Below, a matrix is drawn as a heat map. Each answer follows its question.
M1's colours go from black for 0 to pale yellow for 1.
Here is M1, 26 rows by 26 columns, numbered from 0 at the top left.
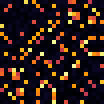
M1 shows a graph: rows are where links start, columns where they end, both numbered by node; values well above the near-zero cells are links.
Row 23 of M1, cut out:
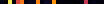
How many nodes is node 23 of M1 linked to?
6
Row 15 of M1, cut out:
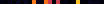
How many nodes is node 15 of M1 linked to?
5
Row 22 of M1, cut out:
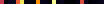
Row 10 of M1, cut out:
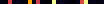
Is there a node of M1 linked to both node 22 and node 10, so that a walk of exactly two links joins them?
yes
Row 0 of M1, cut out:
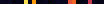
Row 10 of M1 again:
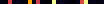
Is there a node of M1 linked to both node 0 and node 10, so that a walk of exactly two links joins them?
no
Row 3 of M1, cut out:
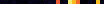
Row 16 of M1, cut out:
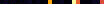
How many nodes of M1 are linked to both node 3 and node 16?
2
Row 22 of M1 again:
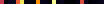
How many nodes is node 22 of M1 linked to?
6
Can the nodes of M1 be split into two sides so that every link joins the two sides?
yes
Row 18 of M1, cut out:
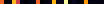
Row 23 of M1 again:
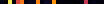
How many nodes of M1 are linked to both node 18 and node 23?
4
